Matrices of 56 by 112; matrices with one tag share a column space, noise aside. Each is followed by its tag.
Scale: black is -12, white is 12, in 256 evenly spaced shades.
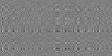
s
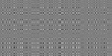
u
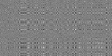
u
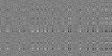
s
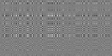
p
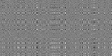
u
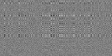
p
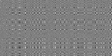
u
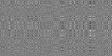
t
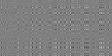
u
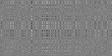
t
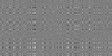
u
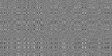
u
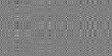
t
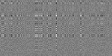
p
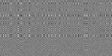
p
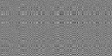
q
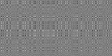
t
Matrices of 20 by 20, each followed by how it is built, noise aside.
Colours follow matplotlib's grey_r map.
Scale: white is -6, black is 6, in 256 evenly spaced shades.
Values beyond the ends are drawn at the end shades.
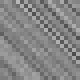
Toeplitz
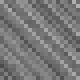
Toeplitz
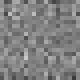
low rank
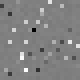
sparse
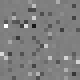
sparse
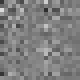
low rank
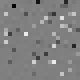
sparse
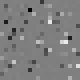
sparse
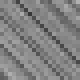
Toeplitz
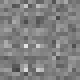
low rank
